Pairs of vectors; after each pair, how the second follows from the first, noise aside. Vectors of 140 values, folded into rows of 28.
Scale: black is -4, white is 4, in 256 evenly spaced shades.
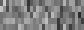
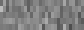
shrunk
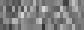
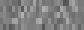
shrunk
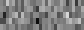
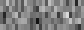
copied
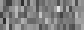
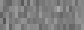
shrunk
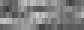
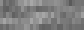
shrunk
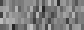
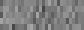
shrunk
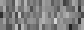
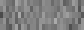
shrunk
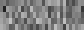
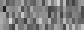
copied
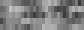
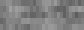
shrunk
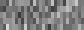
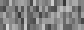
copied
